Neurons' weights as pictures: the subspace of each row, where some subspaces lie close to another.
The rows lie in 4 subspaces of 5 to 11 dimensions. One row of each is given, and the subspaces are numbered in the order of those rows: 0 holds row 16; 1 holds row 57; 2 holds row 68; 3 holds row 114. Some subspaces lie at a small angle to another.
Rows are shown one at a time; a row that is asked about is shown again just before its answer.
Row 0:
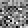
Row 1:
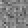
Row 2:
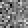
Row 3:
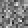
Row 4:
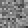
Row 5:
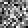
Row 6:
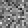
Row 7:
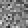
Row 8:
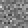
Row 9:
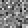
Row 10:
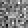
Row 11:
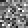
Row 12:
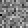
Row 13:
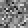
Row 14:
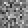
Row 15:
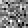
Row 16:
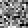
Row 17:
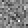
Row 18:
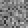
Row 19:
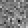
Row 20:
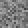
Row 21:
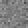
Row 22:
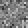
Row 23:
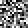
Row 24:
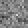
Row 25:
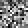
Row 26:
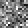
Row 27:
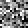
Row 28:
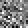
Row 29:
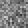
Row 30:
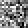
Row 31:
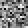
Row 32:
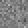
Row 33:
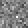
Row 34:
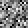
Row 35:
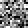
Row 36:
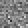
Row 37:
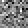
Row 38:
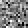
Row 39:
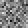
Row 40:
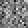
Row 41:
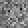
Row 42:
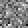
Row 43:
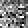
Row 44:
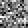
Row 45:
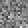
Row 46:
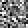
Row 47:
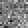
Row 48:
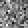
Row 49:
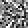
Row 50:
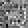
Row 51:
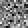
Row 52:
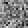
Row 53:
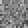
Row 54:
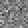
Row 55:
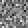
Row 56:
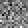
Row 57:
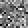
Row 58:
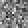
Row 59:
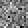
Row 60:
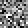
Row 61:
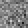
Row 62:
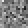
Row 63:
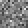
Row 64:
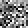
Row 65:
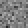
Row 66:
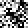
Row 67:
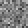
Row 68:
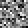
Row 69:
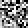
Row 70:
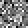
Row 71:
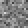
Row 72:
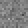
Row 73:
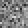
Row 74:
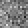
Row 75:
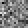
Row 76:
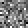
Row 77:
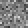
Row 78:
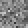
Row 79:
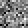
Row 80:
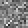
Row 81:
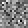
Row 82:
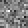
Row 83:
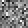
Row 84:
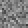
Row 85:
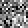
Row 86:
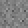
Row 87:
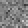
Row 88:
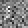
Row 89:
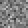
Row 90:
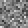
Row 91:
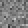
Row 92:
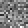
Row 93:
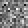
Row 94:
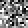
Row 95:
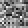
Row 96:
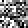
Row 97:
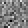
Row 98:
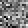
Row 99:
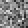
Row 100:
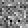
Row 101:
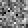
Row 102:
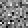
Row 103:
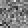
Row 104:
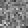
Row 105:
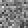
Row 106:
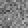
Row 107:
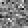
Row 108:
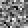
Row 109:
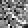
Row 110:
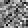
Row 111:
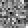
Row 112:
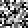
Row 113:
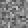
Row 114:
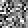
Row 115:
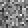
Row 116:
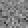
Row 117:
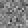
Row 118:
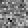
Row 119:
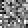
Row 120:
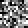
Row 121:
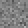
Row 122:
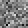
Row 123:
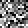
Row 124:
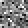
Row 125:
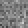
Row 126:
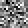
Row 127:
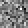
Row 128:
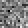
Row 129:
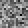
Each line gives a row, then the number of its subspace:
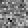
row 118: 2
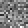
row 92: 0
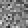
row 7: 0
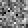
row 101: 2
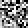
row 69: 3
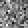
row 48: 1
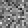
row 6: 1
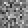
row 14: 0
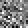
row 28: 0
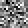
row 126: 0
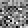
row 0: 1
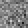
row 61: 2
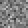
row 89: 0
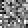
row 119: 3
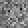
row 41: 2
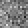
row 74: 1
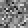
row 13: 0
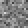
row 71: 1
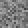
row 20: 2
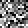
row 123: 1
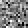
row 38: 2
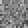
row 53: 3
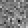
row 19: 2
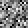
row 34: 3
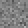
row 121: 3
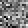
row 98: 0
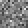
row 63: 2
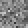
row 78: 2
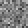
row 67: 3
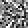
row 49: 1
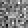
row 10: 1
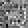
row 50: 1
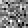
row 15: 2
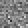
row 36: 0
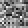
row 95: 0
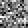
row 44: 2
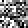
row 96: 3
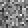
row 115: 2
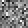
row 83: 3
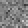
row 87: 3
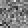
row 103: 1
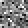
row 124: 2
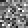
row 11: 3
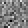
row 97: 0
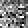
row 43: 1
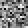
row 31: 2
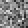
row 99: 2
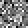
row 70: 3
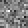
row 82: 3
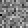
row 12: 3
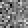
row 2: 0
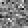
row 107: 2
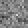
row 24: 2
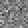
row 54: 0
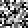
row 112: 3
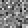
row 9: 3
